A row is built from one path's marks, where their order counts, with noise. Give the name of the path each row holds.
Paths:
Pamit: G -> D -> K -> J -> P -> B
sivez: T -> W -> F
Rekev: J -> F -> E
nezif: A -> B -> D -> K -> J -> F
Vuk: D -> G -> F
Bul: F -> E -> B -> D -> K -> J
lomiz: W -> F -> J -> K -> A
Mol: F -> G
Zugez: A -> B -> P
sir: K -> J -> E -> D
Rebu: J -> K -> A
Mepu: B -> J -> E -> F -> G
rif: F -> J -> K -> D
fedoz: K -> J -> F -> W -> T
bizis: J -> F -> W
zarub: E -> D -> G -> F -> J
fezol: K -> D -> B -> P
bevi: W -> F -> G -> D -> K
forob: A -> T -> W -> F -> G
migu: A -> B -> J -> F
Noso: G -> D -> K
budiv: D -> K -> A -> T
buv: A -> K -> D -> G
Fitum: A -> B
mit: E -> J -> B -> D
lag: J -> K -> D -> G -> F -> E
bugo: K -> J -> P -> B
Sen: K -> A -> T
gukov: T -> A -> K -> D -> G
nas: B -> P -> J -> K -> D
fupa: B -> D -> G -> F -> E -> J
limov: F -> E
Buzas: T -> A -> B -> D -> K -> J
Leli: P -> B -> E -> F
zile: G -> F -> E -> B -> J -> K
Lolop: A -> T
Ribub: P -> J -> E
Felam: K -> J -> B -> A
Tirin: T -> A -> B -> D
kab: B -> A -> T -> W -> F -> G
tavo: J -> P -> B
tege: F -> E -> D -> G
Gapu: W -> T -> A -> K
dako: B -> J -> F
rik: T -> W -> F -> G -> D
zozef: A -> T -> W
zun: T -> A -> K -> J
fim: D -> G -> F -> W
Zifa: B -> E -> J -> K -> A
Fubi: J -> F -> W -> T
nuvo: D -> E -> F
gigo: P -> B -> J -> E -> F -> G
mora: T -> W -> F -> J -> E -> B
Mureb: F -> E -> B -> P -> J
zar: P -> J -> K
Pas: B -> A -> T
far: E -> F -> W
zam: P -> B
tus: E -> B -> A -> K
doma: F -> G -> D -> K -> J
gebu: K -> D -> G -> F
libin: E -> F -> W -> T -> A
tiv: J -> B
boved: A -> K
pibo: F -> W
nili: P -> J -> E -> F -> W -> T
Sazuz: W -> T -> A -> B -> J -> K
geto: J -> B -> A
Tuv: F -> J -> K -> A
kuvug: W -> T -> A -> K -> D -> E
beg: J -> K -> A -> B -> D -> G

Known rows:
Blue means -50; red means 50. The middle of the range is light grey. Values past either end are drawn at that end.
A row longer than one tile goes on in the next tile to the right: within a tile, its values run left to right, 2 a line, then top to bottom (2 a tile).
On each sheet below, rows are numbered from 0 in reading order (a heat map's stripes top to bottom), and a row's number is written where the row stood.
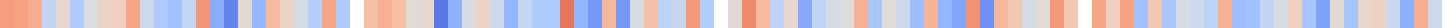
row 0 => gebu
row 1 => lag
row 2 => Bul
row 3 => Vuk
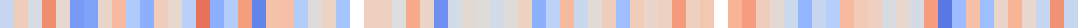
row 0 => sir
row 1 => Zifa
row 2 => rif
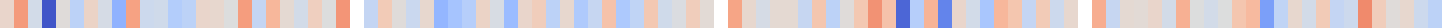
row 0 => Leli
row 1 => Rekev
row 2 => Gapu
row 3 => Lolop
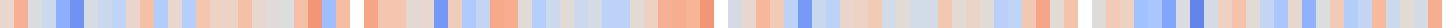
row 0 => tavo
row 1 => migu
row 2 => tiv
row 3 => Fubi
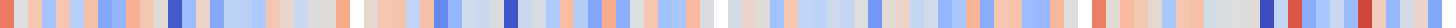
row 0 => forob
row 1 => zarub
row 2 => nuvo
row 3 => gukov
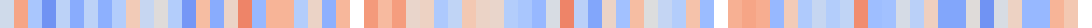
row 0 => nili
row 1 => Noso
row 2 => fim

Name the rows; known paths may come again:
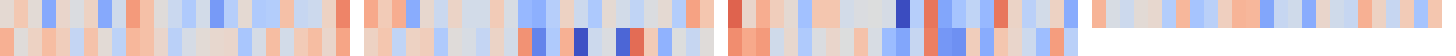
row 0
pibo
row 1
Mol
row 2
gukov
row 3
zozef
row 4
Fitum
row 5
kuvug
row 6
gebu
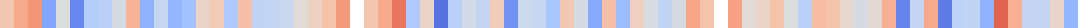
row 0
Mepu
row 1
fupa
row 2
budiv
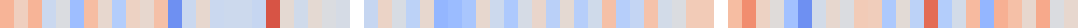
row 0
Tirin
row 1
Rekev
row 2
nas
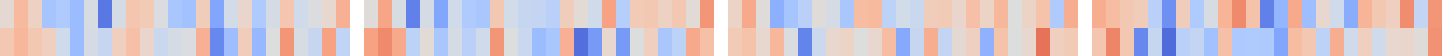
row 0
Fubi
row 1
Mureb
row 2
zam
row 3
Sazuz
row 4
rif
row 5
bevi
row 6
Zifa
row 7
gigo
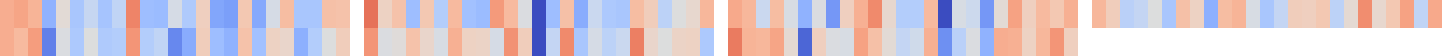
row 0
fim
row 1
forob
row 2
lomiz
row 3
Zugez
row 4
rik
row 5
Sen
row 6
nezif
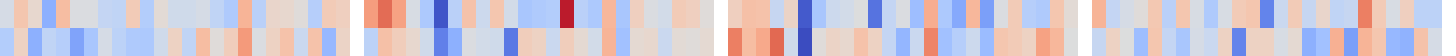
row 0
limov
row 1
Pamit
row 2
zarub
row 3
Lolop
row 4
Ribub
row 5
mit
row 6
beg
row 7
nuvo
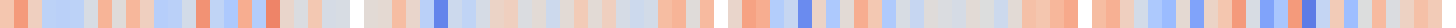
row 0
fezol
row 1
tiv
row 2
dako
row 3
fedoz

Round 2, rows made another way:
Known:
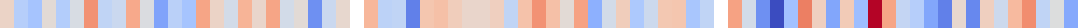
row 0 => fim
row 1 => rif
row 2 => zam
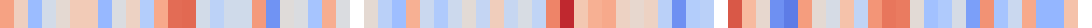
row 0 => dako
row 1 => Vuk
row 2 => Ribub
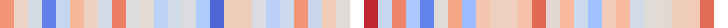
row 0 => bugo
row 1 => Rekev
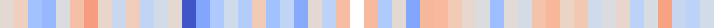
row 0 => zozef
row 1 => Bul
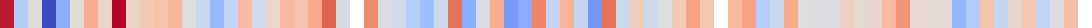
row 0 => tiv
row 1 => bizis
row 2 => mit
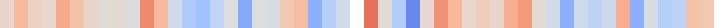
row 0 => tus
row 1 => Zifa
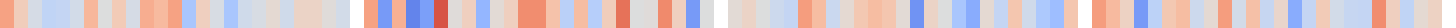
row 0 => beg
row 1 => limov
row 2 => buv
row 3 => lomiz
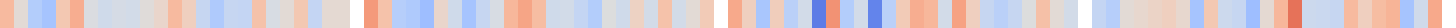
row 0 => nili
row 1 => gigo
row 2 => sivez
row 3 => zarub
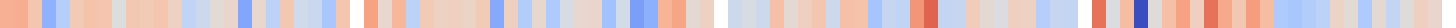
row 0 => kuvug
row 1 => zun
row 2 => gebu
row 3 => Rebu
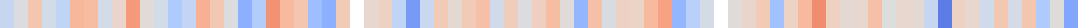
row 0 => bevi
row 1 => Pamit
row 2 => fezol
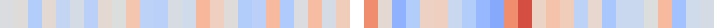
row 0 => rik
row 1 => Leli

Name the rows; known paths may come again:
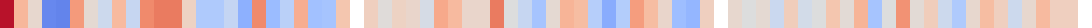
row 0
Ribub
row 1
bevi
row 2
Fubi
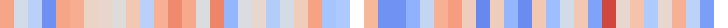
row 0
rif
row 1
pibo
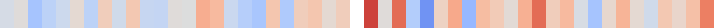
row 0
rik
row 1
Rekev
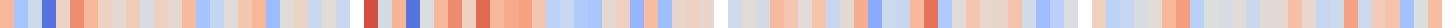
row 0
Tuv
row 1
Rebu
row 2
gebu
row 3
fupa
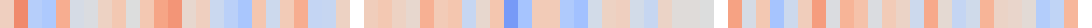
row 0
mit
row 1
fedoz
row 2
lag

